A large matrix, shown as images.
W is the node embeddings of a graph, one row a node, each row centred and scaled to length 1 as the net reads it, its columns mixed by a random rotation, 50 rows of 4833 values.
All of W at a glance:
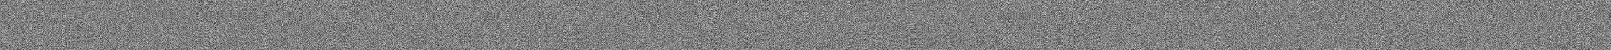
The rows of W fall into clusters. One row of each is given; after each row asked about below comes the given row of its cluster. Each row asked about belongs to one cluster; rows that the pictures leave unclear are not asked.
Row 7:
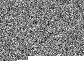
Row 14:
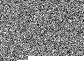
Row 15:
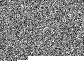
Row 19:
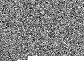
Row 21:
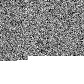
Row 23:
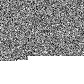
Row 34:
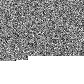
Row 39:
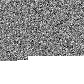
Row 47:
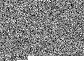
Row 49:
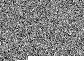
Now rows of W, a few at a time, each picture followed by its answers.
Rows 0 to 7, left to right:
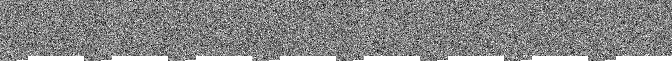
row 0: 34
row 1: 21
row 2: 21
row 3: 47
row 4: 21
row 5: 39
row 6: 14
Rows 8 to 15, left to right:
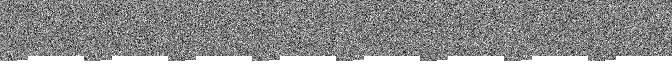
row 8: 34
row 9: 34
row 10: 39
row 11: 21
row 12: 14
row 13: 19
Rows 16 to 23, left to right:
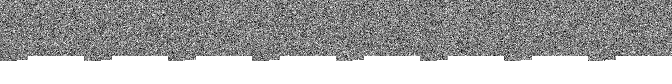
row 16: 19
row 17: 15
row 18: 49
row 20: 34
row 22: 49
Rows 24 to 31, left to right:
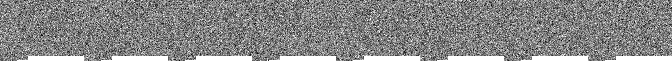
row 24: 14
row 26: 15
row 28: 14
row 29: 47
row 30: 7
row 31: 39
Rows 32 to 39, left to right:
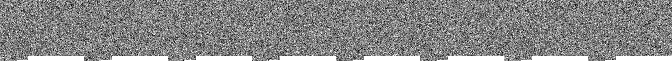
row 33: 49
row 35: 23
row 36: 7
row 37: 7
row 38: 47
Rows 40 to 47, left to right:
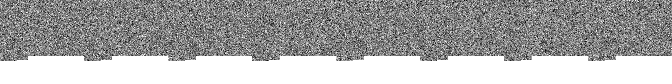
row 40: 39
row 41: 7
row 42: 47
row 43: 19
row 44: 47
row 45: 15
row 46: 21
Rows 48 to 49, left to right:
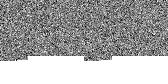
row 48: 23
